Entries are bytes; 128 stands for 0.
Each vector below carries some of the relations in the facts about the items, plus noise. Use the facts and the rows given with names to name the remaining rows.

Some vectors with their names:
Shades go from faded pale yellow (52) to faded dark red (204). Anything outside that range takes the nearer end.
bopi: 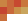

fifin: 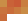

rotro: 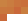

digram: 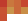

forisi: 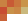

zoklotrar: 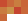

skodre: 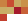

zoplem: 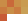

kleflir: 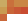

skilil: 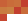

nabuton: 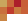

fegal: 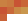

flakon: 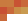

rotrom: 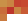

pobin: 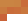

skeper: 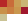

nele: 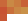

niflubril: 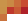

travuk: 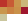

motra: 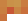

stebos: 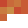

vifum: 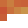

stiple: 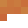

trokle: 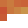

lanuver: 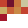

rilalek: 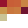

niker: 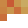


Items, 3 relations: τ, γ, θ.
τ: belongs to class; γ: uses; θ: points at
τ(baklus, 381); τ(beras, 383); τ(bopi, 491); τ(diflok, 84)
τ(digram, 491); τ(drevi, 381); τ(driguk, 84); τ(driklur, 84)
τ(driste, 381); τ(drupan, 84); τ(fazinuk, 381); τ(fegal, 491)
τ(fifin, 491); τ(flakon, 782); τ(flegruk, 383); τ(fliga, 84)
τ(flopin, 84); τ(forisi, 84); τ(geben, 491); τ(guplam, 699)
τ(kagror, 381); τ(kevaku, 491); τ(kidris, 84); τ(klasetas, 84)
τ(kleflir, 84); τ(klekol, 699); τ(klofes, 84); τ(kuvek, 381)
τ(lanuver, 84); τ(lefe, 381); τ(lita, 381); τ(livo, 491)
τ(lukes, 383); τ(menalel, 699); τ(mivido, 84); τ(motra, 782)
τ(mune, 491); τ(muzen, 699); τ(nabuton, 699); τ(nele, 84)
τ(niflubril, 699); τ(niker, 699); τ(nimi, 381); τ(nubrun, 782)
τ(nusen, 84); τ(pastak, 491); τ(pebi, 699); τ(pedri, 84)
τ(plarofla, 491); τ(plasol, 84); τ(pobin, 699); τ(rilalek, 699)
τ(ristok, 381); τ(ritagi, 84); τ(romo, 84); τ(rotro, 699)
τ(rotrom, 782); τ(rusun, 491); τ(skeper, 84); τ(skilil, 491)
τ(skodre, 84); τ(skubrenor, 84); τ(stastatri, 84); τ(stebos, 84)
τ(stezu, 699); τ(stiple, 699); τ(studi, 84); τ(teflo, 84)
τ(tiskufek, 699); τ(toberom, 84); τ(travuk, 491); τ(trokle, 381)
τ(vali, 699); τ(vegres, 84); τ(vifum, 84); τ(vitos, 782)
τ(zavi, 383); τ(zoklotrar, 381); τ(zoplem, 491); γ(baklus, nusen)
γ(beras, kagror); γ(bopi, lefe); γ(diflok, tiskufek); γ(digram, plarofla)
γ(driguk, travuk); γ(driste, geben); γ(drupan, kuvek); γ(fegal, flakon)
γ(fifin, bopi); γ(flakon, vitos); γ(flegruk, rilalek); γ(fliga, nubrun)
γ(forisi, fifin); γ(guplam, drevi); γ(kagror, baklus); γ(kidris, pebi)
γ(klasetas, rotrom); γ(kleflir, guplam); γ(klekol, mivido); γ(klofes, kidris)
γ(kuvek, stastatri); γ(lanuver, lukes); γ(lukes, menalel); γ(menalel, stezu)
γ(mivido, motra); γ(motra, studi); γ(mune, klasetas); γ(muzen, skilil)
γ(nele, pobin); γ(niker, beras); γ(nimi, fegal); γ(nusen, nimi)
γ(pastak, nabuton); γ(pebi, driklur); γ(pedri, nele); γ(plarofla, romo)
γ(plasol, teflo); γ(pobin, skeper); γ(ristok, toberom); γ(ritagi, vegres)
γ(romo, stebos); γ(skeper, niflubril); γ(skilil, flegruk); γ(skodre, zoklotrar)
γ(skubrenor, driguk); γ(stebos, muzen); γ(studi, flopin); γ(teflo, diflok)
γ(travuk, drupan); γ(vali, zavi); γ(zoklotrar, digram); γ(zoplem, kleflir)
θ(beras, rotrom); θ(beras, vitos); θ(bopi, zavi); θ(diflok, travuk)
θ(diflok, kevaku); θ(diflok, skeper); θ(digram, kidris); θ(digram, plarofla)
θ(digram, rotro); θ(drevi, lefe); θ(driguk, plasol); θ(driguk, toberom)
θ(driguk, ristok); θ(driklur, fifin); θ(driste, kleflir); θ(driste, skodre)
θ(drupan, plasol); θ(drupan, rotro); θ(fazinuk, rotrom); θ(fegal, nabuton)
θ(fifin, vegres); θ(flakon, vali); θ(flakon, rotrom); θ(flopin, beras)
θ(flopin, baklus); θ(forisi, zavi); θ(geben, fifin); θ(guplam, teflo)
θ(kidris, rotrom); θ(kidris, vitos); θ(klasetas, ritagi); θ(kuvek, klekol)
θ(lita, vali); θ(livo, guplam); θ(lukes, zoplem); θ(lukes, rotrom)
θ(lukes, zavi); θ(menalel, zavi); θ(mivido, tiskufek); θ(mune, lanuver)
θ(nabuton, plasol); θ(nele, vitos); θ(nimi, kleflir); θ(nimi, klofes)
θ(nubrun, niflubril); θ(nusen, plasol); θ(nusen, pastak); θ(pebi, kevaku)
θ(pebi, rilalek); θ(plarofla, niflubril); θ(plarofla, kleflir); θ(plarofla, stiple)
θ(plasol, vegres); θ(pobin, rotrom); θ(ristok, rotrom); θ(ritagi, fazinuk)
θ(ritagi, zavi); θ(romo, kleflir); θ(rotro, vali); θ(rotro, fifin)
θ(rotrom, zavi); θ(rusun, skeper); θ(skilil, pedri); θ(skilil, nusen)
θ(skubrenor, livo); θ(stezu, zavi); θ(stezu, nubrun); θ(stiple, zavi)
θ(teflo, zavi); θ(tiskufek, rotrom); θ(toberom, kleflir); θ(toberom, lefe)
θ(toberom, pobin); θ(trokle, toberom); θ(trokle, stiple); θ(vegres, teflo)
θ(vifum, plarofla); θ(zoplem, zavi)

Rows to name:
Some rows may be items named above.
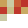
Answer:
kuvek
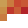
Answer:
vitos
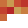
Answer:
driklur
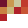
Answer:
fliga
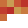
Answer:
driklur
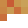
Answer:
niker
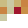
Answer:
klekol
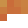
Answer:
beras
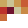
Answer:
geben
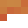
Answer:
pobin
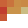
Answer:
skubrenor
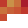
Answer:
vegres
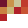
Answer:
fliga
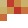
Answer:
pastak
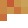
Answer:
niker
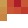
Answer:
zavi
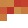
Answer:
drevi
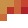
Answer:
niflubril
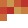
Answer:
driklur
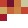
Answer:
lanuver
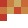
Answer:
ritagi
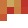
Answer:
toberom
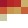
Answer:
diflok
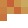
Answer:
niker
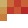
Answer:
lefe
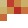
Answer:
pastak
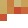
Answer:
klofes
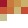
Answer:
pebi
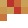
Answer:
vali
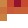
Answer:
tiskufek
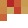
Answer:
plasol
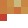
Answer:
ristok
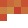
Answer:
plarofla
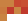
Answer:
stastatri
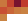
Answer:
stezu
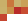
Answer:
pedri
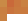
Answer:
kagror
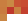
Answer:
stastatri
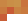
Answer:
kidris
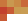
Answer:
mivido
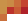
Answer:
niflubril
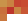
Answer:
rotrom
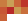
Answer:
flopin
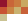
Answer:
rusun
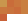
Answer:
beras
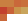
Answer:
klasetas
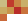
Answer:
pastak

